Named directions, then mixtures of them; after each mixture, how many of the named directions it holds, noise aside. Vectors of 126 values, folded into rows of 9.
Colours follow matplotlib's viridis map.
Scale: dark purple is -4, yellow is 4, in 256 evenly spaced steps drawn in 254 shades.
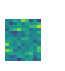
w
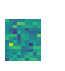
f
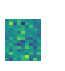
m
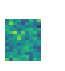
three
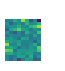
one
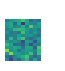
two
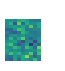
three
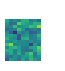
two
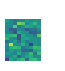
one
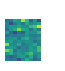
one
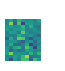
one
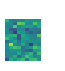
one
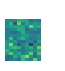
three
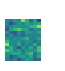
one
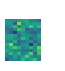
three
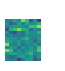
one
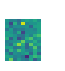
one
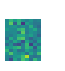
one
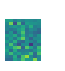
two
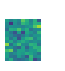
two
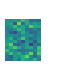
three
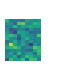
one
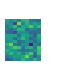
three
